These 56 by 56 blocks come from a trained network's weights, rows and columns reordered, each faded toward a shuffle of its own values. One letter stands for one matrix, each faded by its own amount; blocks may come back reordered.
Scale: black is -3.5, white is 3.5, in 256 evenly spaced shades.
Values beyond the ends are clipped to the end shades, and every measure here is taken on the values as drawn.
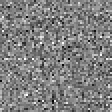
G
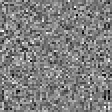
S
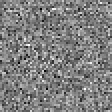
G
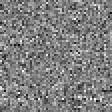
G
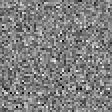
G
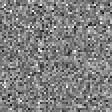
G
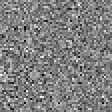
G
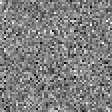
S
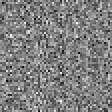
S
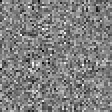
S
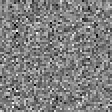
S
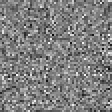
G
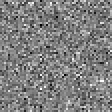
G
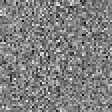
S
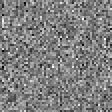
G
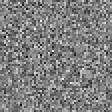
S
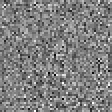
S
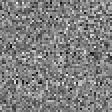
G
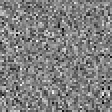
S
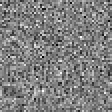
S
